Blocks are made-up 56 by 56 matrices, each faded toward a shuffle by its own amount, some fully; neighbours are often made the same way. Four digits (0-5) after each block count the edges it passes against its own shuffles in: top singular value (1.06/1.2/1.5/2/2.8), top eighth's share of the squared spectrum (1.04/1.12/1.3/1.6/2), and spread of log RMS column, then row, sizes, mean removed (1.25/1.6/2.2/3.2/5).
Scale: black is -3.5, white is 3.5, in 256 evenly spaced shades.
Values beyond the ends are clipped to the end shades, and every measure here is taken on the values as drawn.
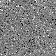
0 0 0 0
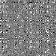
4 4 2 2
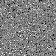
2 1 0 0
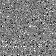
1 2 0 1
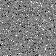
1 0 0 0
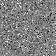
2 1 0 0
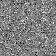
2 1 0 0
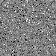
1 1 0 0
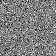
0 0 0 0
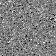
0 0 0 0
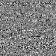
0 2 0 3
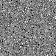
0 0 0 0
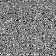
1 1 0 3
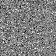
0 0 0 0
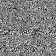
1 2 0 3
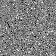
0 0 0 0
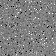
0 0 0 0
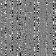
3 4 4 1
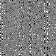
2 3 3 0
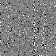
2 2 2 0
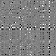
4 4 2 2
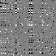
4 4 2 2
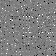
2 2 0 0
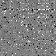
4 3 0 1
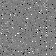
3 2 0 0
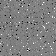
2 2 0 1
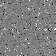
2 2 0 0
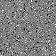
1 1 0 0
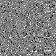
3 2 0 1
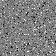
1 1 0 0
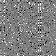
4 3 2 0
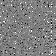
3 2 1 0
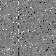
2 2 0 0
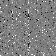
3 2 1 0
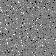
1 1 0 0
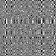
5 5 3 3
